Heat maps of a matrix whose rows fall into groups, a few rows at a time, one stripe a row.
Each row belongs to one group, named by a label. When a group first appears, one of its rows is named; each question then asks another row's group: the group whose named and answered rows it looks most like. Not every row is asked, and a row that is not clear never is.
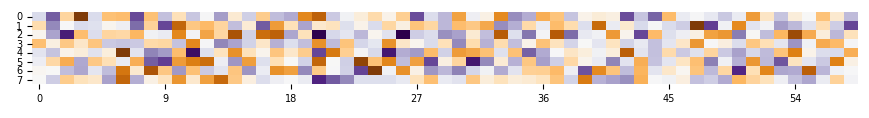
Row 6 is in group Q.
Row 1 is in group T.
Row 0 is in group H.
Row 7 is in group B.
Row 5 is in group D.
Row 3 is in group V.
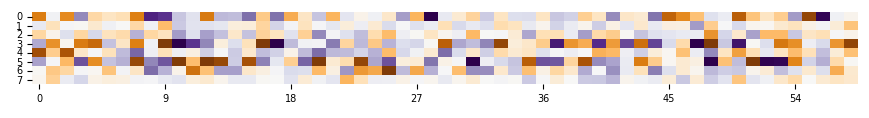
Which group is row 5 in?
D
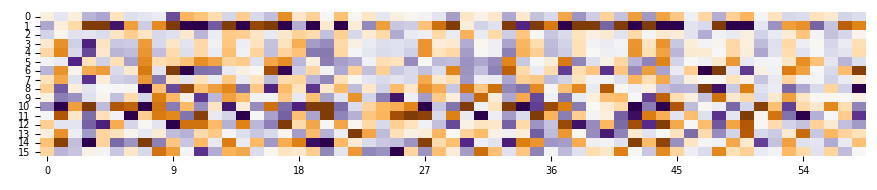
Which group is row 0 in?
T
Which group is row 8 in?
T
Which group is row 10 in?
H
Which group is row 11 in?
V
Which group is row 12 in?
T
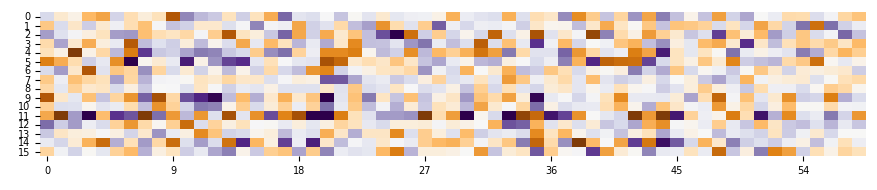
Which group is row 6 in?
H
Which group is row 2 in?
D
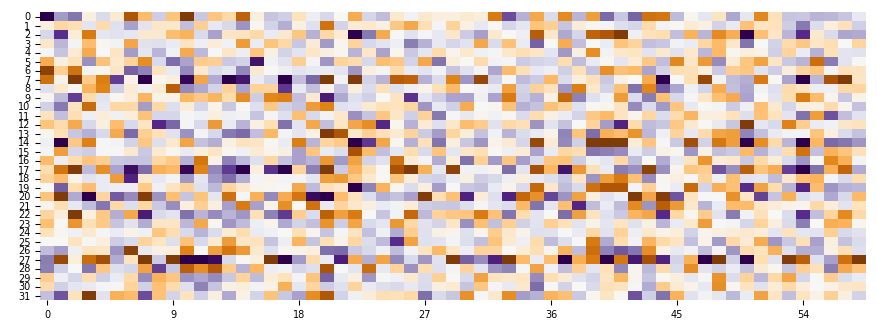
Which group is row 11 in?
Q
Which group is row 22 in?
V
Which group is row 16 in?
V
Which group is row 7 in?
V
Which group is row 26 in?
B
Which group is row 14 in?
Q
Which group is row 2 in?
Q
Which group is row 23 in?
V
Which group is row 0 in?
B
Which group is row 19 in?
Q
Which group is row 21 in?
T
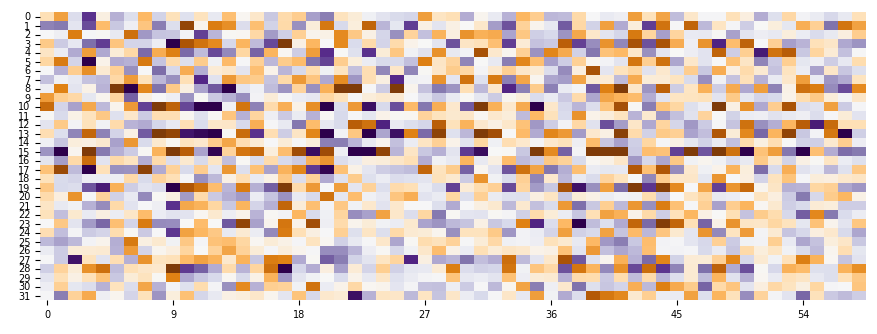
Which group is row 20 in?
V
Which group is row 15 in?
Q
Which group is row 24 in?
T
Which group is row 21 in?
T
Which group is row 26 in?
B
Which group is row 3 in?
T
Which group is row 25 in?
B
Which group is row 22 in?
Q
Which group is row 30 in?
T
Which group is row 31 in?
Q
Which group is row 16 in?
H
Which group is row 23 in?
T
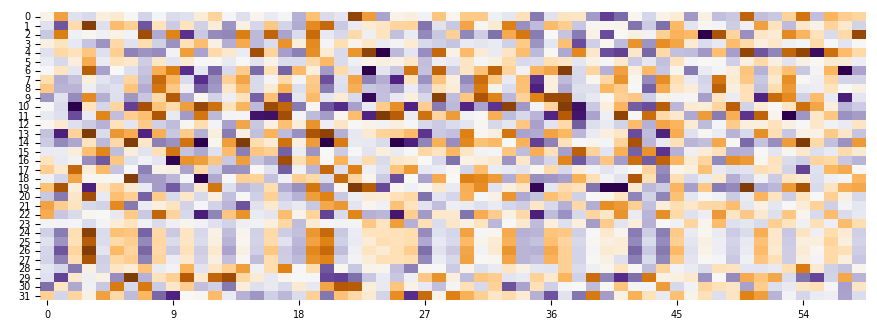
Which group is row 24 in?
H
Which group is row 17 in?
V
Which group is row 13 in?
H
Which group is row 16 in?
T
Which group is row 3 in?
T
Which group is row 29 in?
B
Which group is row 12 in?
T
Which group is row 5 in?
H
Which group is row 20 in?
H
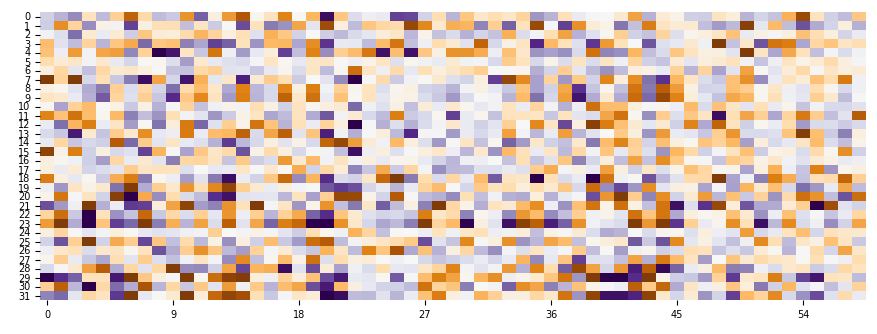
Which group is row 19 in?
B
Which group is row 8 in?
T
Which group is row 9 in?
T
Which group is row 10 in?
Q
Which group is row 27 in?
T
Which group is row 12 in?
Q
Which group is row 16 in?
T
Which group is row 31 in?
B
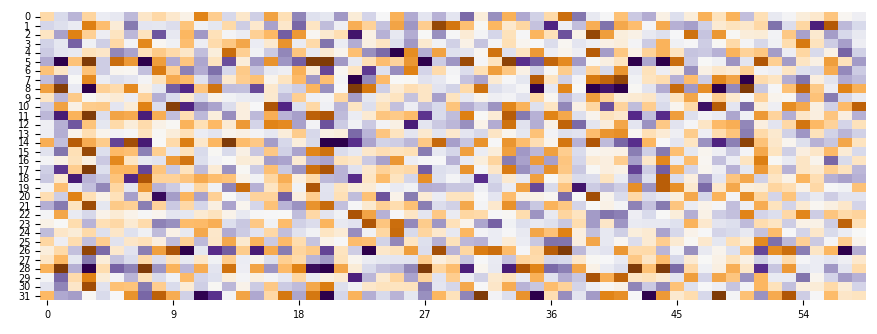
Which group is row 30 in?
H
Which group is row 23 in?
D
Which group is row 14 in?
B
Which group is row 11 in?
H
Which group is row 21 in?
H
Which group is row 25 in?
D
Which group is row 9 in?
Q
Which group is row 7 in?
Q
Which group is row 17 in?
H
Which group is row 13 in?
Q
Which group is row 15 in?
H
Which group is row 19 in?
T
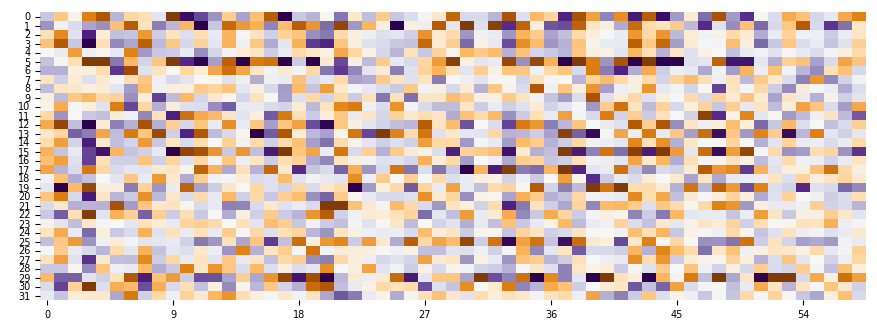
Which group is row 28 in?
D
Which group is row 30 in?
H
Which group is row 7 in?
Q
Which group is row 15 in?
T
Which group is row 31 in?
B
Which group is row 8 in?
D
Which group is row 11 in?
T
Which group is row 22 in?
H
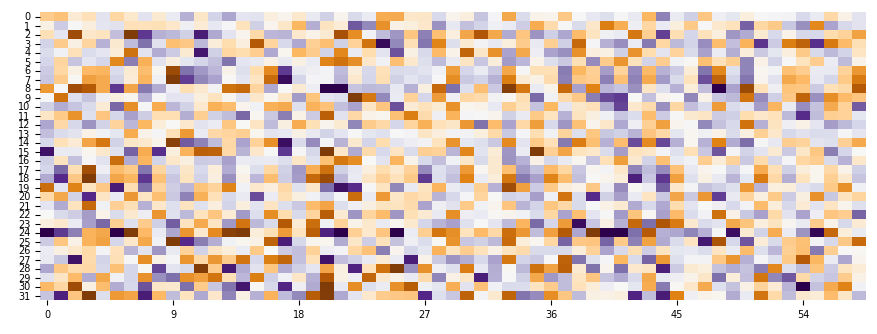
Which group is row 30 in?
V
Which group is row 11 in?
V
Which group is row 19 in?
B
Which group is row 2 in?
V
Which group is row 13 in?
B
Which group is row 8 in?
B
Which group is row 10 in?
B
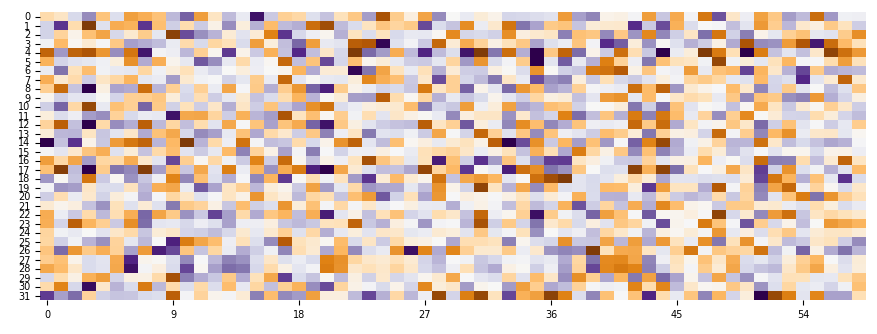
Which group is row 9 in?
Q
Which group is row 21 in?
T
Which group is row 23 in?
V
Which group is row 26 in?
Q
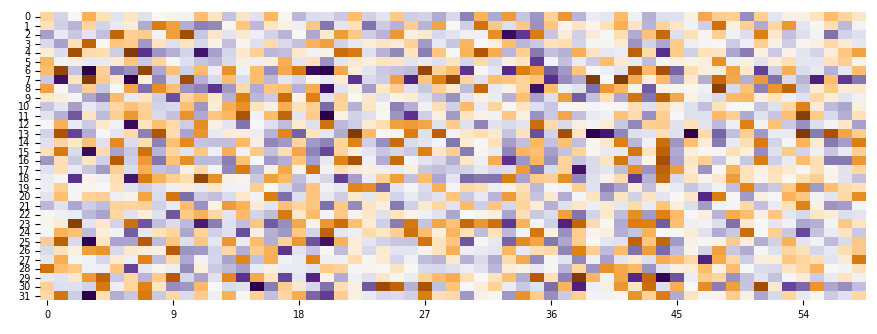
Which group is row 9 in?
T
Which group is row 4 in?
V
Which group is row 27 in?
T
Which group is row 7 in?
Q
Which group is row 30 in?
Q
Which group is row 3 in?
H
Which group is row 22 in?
T
